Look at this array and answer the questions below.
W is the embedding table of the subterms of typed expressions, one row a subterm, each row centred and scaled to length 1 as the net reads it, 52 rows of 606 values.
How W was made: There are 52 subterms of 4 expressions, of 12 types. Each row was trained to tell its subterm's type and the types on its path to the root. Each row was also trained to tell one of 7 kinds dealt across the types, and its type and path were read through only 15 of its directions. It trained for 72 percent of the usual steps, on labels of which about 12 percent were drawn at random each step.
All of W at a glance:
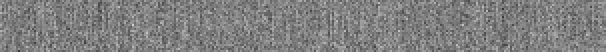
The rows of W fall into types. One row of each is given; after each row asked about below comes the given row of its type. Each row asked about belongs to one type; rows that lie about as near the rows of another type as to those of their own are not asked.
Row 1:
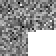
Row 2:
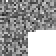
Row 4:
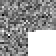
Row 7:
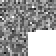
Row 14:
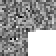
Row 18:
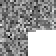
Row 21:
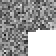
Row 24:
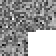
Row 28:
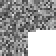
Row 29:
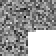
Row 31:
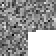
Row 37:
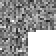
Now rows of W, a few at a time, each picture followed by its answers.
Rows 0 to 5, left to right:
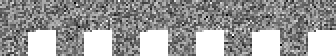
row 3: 1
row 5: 37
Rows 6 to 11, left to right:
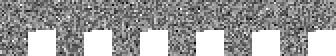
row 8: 14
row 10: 4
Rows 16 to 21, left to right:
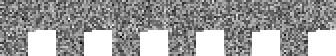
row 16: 14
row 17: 21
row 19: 4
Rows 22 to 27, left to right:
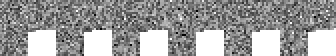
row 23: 21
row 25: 7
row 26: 21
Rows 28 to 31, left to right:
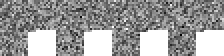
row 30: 18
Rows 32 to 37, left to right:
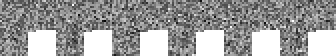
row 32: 37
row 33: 31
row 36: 1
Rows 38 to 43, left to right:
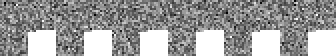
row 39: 29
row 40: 2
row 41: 1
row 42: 31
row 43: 1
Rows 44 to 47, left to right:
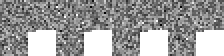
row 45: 18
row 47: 37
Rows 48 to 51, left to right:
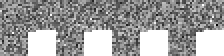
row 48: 4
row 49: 37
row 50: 14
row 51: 2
